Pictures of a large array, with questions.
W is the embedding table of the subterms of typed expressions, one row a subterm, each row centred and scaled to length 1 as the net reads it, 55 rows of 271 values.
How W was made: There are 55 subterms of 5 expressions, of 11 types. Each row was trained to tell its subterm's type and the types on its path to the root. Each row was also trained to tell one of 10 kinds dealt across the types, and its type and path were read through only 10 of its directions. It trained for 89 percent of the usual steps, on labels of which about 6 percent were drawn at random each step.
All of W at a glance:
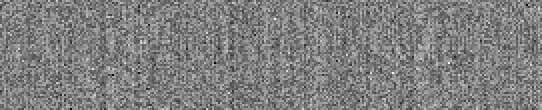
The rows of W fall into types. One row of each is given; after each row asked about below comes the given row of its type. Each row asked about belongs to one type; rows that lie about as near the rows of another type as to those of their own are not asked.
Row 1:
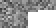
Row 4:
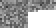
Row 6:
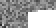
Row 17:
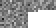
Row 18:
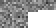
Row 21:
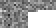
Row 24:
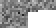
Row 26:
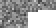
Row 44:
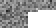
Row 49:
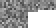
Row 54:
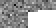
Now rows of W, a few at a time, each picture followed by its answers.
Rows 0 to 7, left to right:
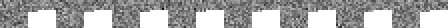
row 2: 17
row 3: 24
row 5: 4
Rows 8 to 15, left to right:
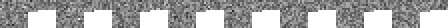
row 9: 18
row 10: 1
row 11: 18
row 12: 21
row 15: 18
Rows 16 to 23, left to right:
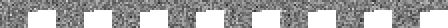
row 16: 6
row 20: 54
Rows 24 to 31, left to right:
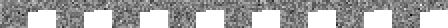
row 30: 4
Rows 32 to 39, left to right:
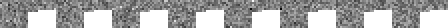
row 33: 18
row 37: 26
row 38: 4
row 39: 4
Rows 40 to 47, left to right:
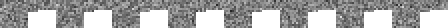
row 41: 24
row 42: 6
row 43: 24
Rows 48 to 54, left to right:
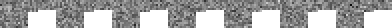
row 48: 24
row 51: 6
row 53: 17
